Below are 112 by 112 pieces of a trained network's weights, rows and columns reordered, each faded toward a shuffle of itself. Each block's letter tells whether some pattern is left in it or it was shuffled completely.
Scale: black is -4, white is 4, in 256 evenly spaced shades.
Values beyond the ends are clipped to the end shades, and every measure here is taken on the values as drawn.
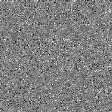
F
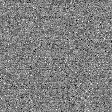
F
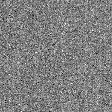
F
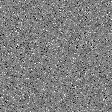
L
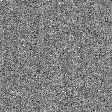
F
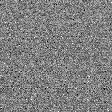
F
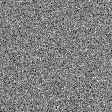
L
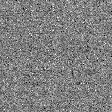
F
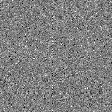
F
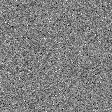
L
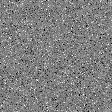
L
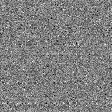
F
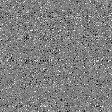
F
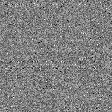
F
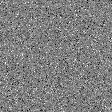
L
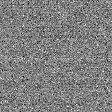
F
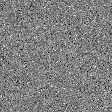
L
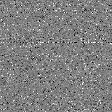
F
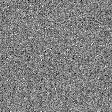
F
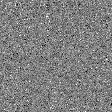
F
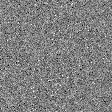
L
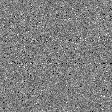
F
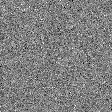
L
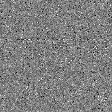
F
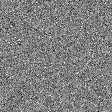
L
